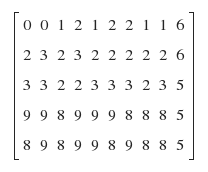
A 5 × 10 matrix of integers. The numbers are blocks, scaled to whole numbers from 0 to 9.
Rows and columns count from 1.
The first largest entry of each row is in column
10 10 10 1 2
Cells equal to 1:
4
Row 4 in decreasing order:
9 9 9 9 9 8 8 8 8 5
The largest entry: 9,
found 9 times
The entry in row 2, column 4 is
3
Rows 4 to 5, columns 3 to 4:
8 9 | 8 9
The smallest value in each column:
0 0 1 2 1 2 2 1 1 5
